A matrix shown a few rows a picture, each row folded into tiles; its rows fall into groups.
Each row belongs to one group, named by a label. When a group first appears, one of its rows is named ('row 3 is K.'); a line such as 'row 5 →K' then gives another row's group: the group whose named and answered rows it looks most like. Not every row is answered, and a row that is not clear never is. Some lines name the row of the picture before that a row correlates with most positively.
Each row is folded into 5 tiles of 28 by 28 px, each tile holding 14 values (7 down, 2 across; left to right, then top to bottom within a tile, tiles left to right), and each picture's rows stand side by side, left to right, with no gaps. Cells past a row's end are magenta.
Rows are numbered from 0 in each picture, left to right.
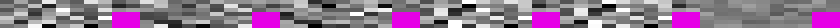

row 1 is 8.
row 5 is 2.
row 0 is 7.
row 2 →8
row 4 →7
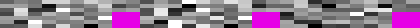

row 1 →7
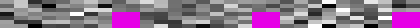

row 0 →8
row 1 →8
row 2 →7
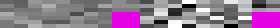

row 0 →2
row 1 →7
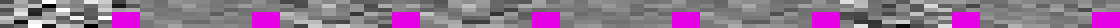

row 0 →7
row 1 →2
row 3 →2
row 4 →2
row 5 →2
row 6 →8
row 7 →2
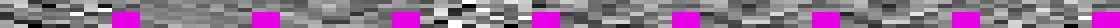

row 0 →8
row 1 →2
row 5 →8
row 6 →8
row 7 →7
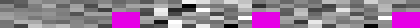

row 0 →2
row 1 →7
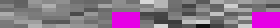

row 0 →2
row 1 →8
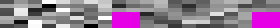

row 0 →7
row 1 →8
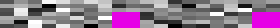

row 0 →7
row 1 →8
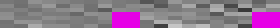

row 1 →2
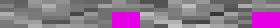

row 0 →2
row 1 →2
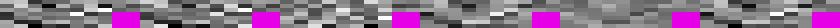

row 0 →8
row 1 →8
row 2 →7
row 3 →8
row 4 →2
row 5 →8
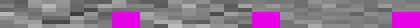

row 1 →2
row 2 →2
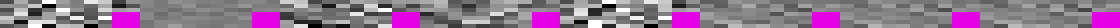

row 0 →7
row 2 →8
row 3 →8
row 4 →7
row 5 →2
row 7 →2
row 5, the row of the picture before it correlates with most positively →1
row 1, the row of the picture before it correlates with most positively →2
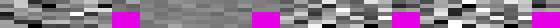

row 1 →2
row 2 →7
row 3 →7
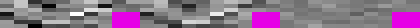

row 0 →8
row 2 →2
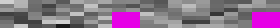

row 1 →2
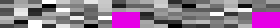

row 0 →7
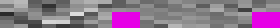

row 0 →8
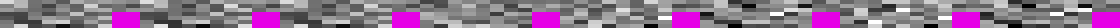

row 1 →8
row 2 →8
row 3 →2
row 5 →8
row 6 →7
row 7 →8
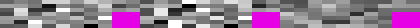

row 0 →7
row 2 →2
